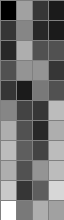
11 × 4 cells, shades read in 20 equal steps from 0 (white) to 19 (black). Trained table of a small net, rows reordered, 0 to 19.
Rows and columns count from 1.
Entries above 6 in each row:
4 4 3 4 4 3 2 2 2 2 2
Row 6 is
9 14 15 5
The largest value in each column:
19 17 16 17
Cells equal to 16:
3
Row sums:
58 57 48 44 55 43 41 36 32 34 23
